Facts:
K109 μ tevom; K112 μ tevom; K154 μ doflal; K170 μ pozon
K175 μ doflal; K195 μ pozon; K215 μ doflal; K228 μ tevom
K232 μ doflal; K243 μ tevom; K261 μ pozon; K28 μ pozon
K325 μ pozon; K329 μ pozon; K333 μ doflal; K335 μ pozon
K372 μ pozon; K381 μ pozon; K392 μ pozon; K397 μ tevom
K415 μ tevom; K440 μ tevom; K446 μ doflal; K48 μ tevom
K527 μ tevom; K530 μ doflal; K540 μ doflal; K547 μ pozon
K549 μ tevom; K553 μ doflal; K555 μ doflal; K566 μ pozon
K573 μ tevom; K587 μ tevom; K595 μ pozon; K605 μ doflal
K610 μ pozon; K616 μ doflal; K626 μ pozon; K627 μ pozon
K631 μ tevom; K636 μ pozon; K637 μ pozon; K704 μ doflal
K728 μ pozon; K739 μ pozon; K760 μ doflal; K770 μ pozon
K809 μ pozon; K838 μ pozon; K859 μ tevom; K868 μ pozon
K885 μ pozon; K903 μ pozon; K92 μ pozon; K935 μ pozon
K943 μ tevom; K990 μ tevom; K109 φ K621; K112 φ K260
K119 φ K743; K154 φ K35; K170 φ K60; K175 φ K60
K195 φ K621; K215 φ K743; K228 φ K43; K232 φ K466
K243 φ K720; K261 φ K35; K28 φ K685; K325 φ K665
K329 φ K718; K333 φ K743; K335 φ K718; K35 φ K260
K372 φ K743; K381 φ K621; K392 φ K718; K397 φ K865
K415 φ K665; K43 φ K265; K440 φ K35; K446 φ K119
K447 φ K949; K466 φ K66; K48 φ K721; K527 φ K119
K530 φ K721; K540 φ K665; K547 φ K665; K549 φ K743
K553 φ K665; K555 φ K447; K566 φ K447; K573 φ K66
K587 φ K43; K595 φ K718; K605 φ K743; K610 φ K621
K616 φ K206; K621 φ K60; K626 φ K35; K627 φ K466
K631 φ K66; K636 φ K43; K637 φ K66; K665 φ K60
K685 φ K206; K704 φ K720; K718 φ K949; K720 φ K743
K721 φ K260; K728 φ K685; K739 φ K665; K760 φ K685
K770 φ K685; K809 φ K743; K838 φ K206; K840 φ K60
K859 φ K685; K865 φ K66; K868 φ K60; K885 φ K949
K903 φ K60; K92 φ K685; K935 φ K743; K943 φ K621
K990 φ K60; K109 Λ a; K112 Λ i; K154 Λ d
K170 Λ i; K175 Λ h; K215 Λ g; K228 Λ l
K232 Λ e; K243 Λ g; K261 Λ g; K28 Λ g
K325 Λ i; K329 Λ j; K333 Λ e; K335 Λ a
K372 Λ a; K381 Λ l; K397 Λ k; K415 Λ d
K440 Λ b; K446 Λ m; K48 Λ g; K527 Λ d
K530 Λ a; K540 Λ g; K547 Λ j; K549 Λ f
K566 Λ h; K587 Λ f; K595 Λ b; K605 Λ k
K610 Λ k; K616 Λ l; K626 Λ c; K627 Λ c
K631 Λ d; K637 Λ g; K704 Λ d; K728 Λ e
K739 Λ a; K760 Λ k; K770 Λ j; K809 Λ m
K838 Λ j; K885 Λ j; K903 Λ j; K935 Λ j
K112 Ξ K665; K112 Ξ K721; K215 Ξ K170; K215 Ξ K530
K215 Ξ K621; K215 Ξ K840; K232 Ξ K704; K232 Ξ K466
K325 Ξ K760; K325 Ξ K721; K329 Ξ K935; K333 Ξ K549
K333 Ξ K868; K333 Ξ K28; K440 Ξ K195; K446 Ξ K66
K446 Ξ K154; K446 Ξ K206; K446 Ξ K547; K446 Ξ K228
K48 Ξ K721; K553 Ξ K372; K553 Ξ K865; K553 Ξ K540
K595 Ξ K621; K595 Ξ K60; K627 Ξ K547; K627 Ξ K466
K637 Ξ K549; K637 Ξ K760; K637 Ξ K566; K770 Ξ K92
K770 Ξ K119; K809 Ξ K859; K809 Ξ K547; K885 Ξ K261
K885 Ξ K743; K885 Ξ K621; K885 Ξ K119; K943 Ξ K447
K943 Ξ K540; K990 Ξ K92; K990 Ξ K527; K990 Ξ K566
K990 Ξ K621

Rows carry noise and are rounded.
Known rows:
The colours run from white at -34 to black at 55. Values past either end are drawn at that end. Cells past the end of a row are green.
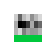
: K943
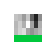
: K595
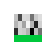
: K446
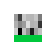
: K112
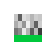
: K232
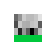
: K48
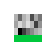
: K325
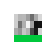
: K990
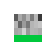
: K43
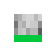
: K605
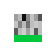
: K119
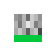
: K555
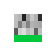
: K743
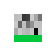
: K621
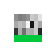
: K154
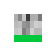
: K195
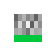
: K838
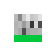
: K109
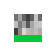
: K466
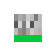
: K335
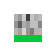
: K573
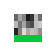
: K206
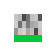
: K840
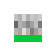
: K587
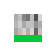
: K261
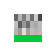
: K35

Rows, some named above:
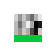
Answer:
K990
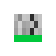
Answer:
K809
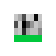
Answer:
K372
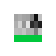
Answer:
K770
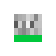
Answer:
K335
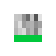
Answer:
K261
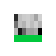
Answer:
K760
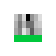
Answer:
K859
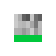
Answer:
K170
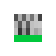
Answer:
K665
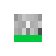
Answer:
K616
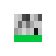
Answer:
K621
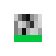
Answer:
K547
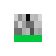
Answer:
K228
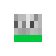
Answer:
K335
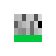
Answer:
K527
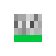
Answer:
K335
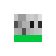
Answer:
K415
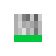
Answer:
K261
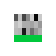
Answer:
K566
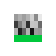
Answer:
K549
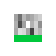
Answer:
K440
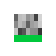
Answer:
K28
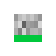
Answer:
K728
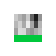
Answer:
K595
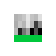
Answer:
K333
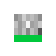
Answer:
K616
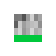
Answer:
K935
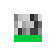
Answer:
K637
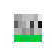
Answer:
K631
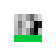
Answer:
K990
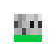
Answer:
K415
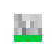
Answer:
K175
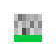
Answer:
K903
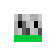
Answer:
K553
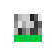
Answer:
K637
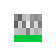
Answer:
K329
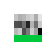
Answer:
K540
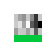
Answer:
K885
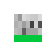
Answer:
K109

